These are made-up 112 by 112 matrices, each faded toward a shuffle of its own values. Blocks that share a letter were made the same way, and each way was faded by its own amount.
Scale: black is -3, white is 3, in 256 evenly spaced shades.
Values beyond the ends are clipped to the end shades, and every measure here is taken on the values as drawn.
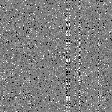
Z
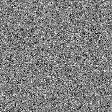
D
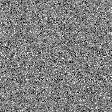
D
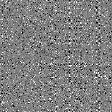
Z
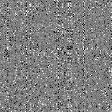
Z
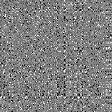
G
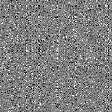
Z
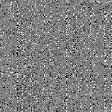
Z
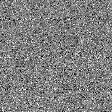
D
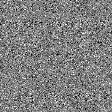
D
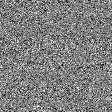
D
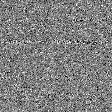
D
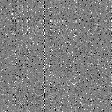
Z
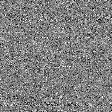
D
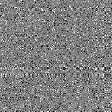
G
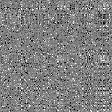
G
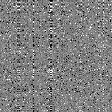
Z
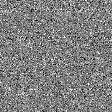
D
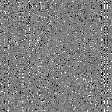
Z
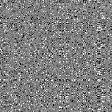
G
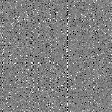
Z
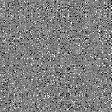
G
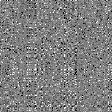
G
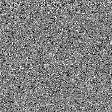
D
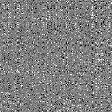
G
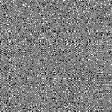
G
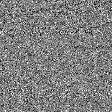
D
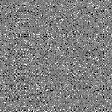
G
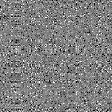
G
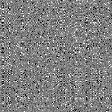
G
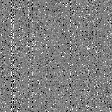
Z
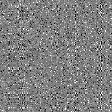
Z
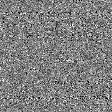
D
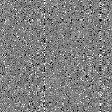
Z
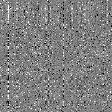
Z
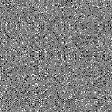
G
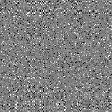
G
